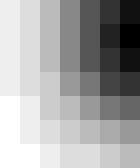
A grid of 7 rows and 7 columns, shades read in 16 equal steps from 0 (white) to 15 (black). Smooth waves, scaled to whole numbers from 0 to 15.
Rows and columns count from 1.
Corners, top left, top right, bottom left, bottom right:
1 14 0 4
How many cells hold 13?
1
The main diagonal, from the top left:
1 2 4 6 6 5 4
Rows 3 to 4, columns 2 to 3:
2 4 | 2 3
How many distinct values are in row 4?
7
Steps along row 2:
up up up up up up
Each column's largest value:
1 2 4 7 10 13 15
